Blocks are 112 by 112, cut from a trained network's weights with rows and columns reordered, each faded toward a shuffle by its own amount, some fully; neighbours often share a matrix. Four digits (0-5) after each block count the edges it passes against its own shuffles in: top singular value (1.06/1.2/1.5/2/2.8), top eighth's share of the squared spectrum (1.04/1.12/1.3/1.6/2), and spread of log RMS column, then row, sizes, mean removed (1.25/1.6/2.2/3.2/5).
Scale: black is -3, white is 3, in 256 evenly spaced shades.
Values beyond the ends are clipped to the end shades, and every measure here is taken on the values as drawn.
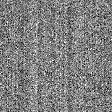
3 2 0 1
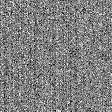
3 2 0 1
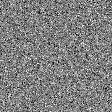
0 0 0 0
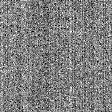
3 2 0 2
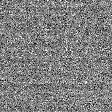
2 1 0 0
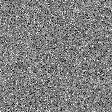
0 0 0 0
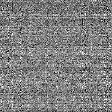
3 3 3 0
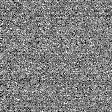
2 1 1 0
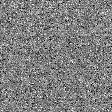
1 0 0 0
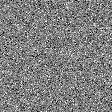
0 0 0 0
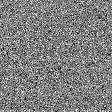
0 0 0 0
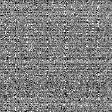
4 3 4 1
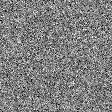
0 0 0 0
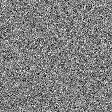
1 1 0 0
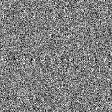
3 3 2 2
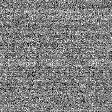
3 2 2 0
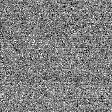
2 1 1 0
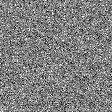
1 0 0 0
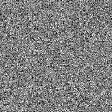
2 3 1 2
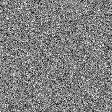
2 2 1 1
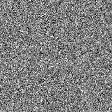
2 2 1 0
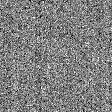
2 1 0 0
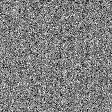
1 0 0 0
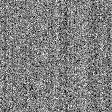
2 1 0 0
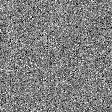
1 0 0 0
